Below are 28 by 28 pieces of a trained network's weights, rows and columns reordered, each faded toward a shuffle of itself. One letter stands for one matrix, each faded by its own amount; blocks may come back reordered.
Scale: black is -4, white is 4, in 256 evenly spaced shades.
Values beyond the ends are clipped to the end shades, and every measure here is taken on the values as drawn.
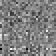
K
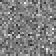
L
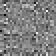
K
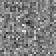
L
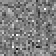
L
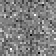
L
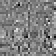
K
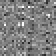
K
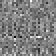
K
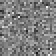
L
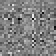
K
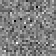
L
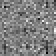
K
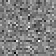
K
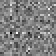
K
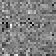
K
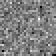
L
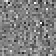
L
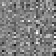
K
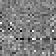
K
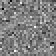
L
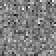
L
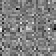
K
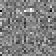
K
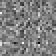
K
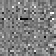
K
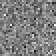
L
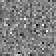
L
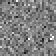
L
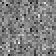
L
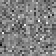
L
